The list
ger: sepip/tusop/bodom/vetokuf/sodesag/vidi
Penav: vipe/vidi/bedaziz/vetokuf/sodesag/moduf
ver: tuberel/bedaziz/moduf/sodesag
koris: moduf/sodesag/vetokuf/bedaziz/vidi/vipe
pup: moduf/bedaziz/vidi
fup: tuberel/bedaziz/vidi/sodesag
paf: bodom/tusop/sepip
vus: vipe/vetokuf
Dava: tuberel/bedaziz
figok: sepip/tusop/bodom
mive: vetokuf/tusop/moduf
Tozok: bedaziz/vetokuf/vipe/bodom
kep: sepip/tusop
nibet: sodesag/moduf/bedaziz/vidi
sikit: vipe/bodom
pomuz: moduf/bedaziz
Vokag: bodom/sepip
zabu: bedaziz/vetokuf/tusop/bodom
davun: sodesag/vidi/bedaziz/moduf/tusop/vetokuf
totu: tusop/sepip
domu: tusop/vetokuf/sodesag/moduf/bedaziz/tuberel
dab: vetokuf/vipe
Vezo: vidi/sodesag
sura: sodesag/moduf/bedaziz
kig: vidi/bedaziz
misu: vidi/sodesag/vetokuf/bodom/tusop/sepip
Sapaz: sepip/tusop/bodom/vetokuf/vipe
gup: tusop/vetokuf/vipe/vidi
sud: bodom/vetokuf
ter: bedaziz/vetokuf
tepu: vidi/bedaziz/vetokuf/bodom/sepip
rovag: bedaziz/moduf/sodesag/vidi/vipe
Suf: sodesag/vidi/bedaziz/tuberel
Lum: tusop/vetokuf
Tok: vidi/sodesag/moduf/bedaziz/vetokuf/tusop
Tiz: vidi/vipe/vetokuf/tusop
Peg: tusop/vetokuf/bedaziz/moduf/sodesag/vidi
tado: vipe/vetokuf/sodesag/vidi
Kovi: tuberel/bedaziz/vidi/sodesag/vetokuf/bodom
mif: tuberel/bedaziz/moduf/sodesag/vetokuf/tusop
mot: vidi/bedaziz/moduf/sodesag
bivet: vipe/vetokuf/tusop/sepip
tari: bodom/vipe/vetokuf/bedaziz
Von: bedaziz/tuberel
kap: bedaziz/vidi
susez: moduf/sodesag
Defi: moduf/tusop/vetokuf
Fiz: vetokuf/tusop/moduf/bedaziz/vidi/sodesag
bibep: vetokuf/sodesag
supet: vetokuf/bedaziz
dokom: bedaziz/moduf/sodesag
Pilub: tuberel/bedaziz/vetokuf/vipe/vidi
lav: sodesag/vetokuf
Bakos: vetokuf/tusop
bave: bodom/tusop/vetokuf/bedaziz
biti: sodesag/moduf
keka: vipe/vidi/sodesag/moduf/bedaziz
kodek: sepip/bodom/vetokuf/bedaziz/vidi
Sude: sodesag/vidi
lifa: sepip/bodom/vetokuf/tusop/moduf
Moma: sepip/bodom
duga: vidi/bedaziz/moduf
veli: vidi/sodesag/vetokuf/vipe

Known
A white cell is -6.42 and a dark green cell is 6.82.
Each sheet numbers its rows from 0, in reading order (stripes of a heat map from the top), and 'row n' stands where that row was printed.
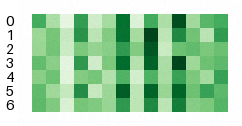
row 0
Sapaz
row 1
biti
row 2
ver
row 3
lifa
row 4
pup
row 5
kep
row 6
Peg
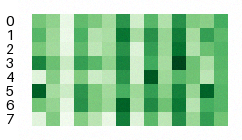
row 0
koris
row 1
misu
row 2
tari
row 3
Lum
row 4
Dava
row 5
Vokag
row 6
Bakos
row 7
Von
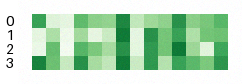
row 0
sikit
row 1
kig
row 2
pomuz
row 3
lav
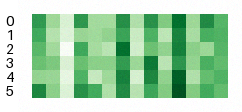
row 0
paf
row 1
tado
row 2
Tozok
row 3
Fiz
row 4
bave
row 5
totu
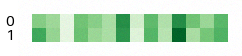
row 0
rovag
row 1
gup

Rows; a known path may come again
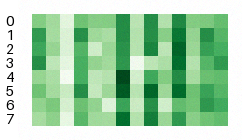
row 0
Penav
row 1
paf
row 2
ger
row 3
dab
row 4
Tiz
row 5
kep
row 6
Suf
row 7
Tok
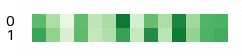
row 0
veli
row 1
kodek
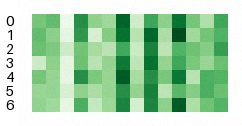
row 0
Defi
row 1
lifa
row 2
nibet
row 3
duga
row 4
Bakos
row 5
mot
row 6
bave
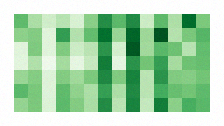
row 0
Vezo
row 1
mive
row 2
Dava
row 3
kig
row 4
dokom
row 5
Kovi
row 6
domu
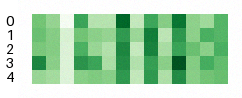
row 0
zabu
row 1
Fiz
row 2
davun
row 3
totu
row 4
keka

